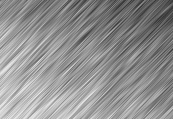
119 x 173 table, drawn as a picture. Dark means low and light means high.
Ninth with the lowest average: top right. Grain: diagonal, up to the right. Mirror symmetry: none. Slope: up to the bottom left. Histogram: bell-shaped.
